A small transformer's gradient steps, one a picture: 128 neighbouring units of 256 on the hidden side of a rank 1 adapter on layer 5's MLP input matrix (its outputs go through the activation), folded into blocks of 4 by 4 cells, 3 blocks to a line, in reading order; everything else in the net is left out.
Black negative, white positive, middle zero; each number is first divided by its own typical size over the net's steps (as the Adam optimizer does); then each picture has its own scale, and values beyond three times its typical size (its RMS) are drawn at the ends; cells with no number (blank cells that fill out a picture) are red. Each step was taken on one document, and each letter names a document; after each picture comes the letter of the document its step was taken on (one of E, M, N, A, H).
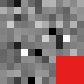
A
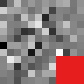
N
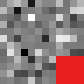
A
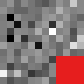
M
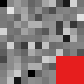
N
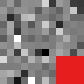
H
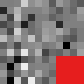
H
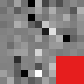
A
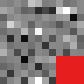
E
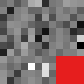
E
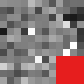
E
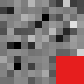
N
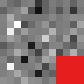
M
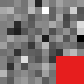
M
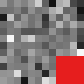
E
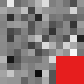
M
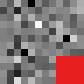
A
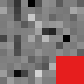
A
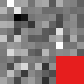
H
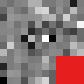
E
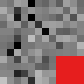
A
